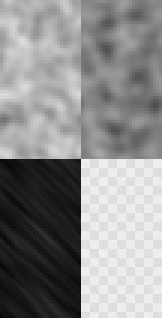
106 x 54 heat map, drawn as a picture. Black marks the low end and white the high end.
It is made of 2 by 2 panels. Panel 1,1: high, blotchy. Panel 1,2: middling, blotchy. Panel 2,1: very low, slanting down to the right, faint in contrast. Panel 2,2: very high, checkered, faint in contrast.
